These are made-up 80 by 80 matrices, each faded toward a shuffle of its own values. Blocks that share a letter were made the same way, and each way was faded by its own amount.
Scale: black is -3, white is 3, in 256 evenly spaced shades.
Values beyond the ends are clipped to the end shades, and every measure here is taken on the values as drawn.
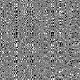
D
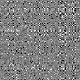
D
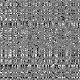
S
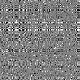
S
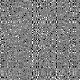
D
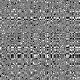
S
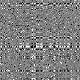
S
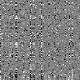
D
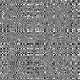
S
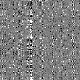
D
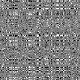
S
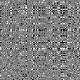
S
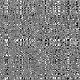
D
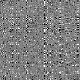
D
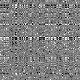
S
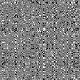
D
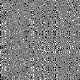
D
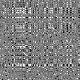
S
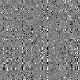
D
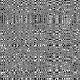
S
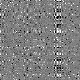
D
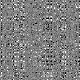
D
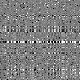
S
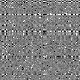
S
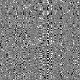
D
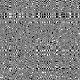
S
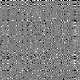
S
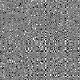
D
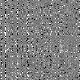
D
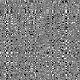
D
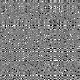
S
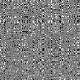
D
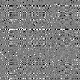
S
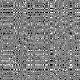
S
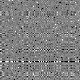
S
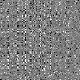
D
